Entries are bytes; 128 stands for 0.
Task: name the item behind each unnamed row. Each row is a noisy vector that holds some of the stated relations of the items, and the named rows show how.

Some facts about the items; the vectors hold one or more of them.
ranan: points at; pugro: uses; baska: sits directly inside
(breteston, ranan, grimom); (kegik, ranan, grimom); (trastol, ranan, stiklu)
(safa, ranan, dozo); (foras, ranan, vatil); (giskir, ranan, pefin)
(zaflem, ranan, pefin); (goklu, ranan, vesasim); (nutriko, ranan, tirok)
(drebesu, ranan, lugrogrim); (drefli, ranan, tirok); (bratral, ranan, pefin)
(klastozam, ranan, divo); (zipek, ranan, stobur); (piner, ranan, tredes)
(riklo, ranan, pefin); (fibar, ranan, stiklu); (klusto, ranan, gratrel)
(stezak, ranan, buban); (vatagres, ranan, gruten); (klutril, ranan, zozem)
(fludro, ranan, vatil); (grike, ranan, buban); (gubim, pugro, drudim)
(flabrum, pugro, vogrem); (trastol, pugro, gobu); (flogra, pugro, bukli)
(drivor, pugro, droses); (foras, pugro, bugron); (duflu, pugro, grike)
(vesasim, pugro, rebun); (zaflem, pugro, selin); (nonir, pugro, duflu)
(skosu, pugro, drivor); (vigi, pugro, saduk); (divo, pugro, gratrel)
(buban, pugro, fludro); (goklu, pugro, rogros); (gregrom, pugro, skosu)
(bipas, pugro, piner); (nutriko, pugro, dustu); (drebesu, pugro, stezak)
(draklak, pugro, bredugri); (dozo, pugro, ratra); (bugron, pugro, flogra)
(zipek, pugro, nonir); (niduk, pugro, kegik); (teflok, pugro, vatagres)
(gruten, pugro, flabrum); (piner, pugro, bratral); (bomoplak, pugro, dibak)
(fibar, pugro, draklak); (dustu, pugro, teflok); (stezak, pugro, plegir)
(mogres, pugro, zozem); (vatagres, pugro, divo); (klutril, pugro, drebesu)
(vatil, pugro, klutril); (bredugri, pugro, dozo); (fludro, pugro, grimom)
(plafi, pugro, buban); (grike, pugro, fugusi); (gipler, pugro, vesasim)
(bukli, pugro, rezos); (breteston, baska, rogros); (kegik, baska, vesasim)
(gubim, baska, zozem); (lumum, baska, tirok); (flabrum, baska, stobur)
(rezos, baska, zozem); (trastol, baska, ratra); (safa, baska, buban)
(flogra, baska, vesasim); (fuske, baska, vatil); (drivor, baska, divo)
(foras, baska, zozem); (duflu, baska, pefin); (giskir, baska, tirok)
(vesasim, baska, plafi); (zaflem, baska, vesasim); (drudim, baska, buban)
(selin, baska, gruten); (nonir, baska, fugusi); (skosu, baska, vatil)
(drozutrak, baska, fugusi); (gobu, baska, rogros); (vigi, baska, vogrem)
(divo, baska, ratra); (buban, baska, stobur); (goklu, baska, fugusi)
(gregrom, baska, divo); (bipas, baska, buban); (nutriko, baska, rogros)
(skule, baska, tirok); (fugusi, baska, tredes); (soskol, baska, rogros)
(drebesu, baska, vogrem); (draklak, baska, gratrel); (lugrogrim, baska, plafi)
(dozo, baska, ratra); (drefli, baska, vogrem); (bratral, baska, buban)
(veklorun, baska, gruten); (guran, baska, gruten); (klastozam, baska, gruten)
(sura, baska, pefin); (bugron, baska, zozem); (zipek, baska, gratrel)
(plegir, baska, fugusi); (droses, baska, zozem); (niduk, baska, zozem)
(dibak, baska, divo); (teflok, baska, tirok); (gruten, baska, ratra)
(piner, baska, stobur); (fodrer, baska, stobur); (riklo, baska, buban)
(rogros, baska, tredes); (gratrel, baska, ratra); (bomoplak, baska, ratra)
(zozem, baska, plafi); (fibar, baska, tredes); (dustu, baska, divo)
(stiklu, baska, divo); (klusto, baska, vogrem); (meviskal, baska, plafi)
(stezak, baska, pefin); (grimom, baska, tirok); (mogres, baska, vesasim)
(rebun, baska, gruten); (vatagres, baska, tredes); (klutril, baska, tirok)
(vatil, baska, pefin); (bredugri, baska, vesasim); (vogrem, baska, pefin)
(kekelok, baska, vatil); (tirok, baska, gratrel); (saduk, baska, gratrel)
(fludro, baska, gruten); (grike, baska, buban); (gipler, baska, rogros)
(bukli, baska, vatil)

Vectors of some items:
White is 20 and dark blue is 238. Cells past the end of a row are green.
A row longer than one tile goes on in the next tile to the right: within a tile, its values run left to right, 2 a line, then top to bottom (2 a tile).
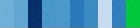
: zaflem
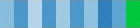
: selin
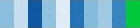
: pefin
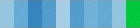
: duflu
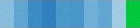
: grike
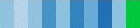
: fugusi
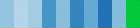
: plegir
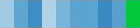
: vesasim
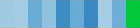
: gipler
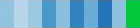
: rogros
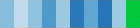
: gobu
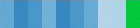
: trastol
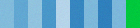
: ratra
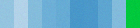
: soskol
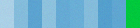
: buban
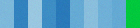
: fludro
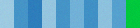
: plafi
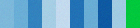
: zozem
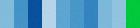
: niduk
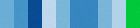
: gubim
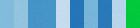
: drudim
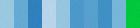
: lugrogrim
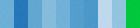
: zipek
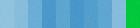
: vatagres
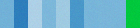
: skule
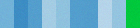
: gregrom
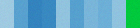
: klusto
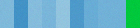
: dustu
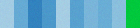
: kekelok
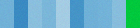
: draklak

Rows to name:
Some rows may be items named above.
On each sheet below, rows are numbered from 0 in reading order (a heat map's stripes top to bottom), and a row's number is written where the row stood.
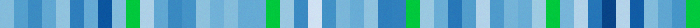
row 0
droses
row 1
bukli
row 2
saduk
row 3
skosu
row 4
bratral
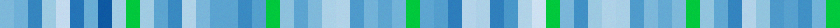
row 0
zozem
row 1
vesasim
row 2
divo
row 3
bomoplak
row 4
tirok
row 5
lugrogrim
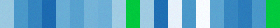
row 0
drefli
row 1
grimom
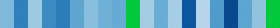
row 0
fludro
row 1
breteston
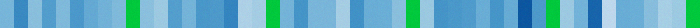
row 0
klastozam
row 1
goklu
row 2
drivor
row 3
rezos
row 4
vatil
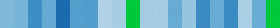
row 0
fibar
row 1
gipler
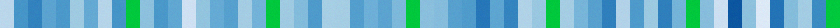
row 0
vigi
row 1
gruten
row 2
stobur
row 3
nutriko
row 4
vogrem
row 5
pefin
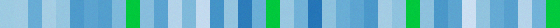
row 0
tredes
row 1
gratrel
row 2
bipas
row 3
gruten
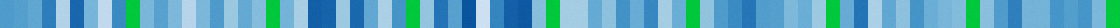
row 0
giskir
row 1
stiklu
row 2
riklo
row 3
kegik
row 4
gipler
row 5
stezak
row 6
klutril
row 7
meviskal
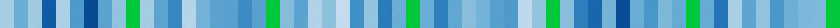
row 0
breteston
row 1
vesasim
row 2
gratrel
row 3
zipek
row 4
foras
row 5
klutril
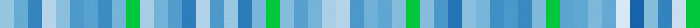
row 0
lugrogrim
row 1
vogrem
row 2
dozo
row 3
bredugri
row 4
dibak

